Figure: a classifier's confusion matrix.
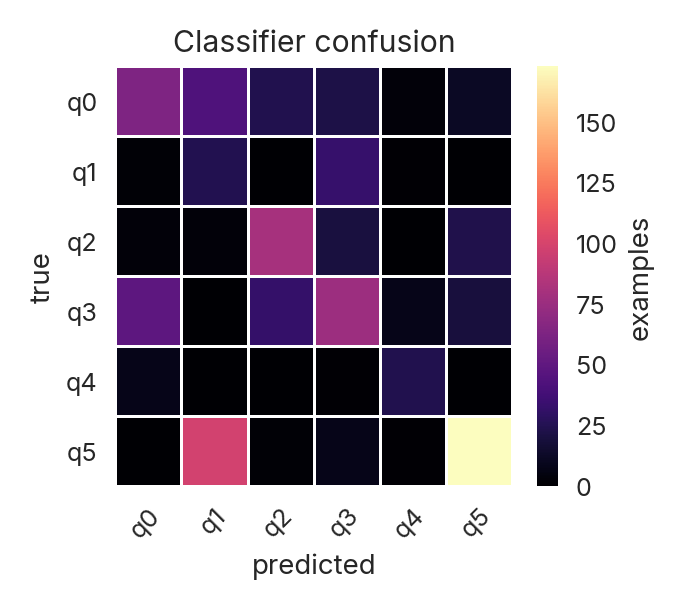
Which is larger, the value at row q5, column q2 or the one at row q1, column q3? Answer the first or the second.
the second
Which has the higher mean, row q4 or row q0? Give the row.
q0
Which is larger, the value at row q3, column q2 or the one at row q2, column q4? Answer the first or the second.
the first
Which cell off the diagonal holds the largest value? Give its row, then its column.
q5, q1
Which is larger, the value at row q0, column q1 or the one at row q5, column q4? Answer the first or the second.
the first
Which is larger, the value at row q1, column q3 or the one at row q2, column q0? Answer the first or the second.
the first
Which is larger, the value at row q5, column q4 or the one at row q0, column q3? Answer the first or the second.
the second
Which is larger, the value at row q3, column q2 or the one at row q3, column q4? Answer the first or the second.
the first
